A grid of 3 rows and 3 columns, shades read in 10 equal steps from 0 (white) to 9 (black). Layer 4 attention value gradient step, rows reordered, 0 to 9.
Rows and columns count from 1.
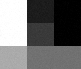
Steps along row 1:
up up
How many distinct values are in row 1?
3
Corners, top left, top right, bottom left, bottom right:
0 9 3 5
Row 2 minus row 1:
0 -1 0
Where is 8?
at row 1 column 2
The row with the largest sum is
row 1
